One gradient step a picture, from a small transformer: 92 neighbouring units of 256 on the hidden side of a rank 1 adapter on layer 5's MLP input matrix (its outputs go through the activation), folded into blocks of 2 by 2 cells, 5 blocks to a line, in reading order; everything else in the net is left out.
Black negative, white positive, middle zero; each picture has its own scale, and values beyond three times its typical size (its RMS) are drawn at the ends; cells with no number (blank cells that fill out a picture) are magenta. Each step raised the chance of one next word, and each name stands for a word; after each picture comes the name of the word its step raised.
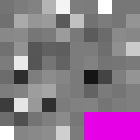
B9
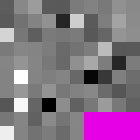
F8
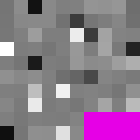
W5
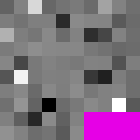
F8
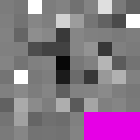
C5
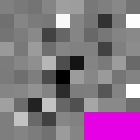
C5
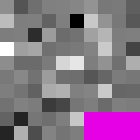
C5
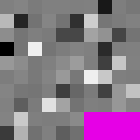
F8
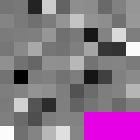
B9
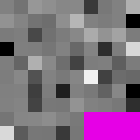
W5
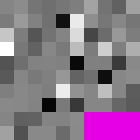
F8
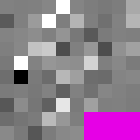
B9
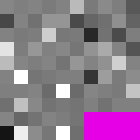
W5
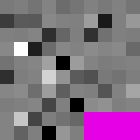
C5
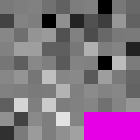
W5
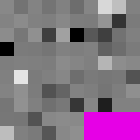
C5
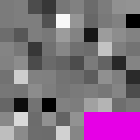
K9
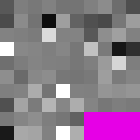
W5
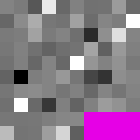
B9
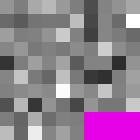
F8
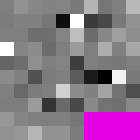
F8
